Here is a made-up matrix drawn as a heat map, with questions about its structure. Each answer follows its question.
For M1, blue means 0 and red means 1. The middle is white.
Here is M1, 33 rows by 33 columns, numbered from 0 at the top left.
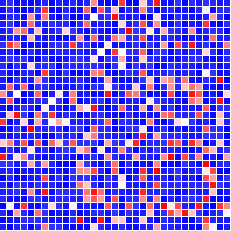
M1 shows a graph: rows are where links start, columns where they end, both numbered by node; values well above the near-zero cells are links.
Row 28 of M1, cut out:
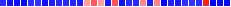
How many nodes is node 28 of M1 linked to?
7
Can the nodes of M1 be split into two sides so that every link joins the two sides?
yes
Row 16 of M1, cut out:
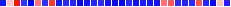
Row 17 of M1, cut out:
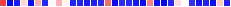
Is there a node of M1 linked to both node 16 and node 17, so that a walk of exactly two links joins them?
yes
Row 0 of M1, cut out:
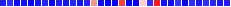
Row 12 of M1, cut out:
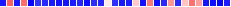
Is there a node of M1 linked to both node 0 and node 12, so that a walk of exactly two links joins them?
no
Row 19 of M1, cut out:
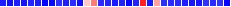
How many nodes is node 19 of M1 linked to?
4
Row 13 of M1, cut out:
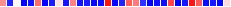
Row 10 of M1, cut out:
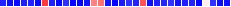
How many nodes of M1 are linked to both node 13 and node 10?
0
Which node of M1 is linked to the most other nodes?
node 20
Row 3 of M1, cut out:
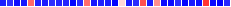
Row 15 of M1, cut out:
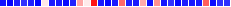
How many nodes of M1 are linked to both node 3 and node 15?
5
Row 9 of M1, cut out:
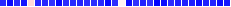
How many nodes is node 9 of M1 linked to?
2
